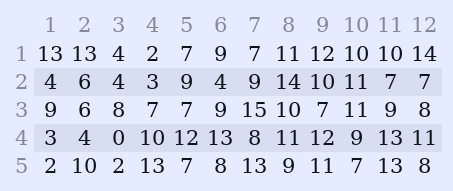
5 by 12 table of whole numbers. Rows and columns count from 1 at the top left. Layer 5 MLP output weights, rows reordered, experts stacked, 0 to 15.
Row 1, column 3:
4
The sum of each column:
31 39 18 35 42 43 52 55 52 48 52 48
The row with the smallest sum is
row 2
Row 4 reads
3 4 0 10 12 13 8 11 12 9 13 11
